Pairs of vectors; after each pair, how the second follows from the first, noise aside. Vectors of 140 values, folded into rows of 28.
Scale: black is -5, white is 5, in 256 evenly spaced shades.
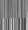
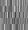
shuffled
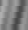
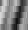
scaled up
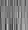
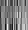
scaled up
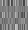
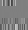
partly zeroed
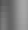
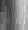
scaled up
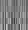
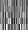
scaled up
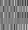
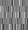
shuffled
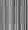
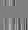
partly zeroed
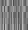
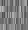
shuffled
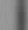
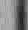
scaled up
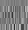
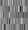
shuffled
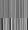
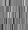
shuffled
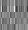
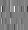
partly zeroed
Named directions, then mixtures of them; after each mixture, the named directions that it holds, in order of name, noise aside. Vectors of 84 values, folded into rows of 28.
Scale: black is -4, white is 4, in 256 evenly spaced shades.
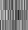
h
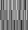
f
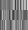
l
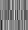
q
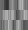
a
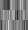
a, q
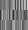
l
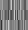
q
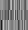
q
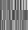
l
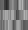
a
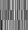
q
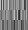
f, h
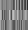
l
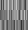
f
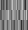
a, f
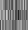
h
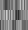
a, h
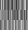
f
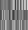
l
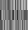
l, q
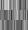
a, f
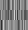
q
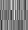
f, q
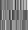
l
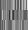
l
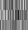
h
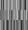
f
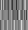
f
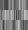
a, q
